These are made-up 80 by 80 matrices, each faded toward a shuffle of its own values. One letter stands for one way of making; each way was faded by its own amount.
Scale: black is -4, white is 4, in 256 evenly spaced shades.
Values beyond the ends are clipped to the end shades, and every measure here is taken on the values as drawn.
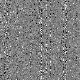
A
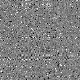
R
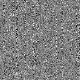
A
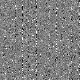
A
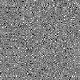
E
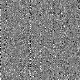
A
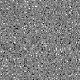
E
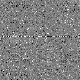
R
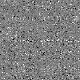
R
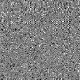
E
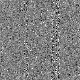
A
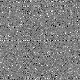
R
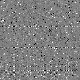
R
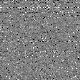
R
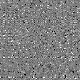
R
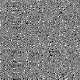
E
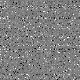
R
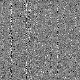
A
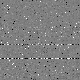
R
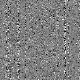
A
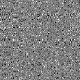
E
